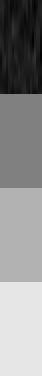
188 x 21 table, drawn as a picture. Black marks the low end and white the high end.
The table splits into 4 rows of 1 panel. Panel 1,1: very low, streaked downward, faint in contrast. Panel 2,1: middling, flat. Panel 3,1: high, flat. Panel 4,1: very high, flat.
